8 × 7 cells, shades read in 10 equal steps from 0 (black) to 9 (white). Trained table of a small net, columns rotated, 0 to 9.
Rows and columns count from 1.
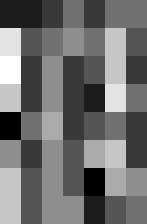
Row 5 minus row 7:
-7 1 1 -1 3 -2 -3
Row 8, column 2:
3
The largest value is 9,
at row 3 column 1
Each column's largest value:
9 4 6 5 6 8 5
